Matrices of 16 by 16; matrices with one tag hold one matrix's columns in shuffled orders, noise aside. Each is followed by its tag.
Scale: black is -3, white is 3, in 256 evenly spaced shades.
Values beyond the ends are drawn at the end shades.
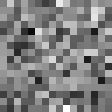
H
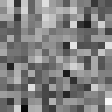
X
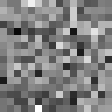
H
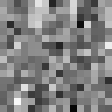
X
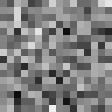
H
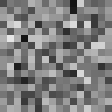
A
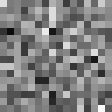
H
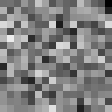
A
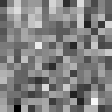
X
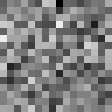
A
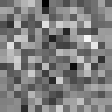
A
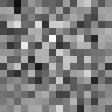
A
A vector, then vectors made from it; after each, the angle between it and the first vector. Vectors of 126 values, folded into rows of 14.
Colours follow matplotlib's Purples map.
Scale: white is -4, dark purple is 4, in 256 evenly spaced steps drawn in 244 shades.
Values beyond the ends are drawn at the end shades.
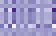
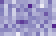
partly opposed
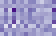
nearly parallel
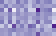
nearly opposite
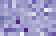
orthogonal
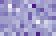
orthogonal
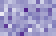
partly opposed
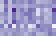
nearly parallel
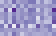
nearly parallel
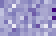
partly aligned
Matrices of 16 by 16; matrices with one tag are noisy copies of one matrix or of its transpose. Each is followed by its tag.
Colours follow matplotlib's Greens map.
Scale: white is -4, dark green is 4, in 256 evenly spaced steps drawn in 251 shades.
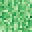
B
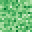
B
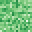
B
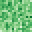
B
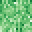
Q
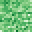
B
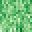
Q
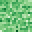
B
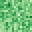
B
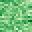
Q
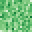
B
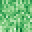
Q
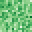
B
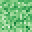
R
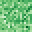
R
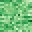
Q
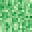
B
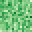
B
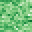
Q
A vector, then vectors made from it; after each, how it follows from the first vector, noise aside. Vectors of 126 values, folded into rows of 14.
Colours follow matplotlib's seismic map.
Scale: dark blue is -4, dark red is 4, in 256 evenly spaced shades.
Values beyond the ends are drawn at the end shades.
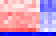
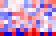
sign-scrambled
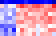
reversed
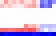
partly zeroed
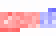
partly zeroed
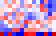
sign-scrambled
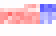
partly zeroed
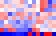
sign-scrambled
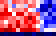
scaled up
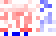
partly zeroed
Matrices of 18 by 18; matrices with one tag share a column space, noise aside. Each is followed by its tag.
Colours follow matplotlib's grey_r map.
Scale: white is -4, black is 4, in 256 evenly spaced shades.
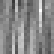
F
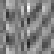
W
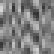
W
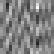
W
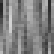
F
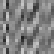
W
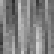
F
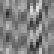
W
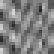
W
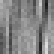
F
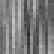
F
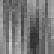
F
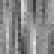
F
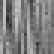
F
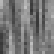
F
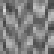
W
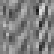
W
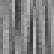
F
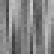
F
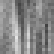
F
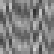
W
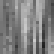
F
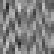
W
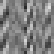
W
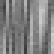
F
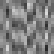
W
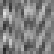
W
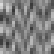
W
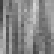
F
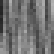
F
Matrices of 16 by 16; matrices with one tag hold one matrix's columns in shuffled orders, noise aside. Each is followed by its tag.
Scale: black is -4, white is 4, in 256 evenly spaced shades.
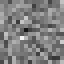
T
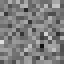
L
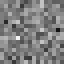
T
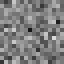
T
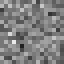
L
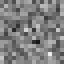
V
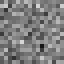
L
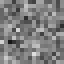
V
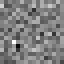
L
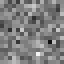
V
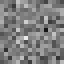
T
